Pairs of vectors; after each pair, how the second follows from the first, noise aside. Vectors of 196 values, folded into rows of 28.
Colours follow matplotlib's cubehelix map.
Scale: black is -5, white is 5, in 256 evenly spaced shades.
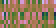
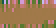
partly zeroed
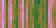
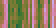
reversed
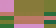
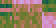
reversed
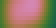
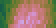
reversed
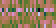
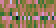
reversed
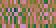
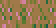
partly zeroed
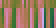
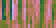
reversed
